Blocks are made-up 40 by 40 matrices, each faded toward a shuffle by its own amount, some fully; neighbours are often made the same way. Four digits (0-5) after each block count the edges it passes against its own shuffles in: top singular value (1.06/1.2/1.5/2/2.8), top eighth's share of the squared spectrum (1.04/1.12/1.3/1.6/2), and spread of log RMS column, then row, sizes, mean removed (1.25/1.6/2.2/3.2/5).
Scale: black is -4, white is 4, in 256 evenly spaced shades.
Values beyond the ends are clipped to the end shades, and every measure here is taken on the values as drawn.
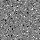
2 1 0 0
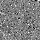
0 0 0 0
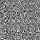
3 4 1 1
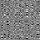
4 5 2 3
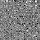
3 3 1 1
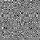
3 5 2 2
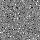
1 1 0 0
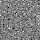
2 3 1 0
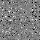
2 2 2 2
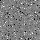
0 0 0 0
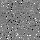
1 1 0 0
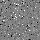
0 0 0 0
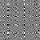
4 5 3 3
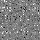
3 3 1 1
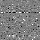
3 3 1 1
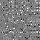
3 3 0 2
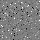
0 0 0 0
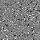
1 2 0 0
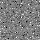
0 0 0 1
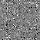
1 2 2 1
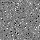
0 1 0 0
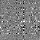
2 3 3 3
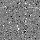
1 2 0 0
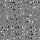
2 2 0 1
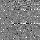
3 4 1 2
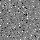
0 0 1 0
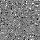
2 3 0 1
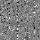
2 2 2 0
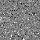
2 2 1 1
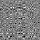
4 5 2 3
